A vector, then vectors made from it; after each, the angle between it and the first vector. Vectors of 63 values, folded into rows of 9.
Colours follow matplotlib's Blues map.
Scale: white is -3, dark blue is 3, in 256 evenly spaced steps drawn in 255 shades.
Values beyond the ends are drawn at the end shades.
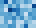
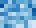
partly aligned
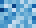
orthogonal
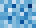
partly opposed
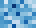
orthogonal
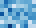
partly aligned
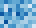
partly aligned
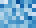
partly opposed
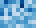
orthogonal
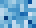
orthogonal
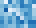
nearly opposite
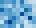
orthogonal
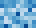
orthogonal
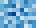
partly opposed
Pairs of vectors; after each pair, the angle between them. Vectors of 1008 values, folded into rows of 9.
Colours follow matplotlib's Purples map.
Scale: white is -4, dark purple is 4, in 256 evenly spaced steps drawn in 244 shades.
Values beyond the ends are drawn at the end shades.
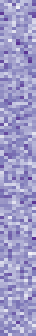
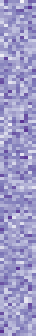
orthogonal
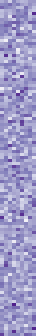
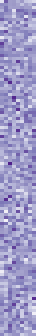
orthogonal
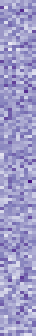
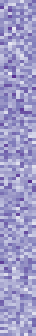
partly aligned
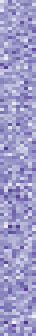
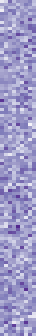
nearly parallel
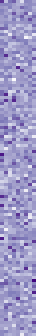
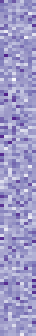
nearly parallel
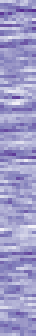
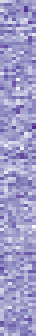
partly aligned
